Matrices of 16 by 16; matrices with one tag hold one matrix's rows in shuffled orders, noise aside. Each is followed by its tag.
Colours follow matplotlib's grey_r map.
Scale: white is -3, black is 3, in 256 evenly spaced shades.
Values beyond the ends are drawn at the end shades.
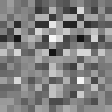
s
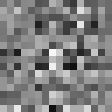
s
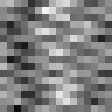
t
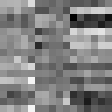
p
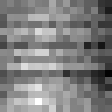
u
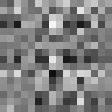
s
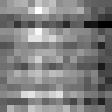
u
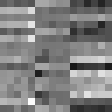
p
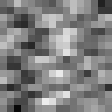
t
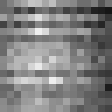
u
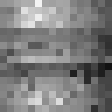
u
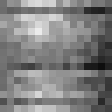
u
